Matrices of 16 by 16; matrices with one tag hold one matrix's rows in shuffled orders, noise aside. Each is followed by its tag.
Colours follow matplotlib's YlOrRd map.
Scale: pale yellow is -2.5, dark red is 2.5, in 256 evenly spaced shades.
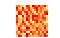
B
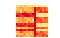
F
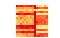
F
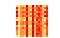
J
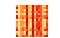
J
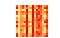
J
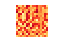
B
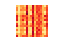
J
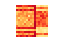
F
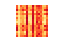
J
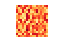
B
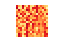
B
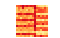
F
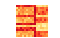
F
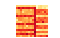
F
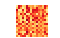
B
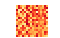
B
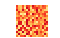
B
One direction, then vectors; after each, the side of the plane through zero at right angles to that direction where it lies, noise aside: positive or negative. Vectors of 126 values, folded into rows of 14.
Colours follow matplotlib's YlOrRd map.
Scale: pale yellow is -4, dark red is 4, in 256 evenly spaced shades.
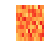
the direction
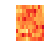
positive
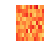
negative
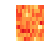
positive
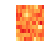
positive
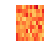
negative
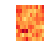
negative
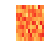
positive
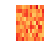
negative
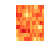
positive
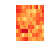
negative
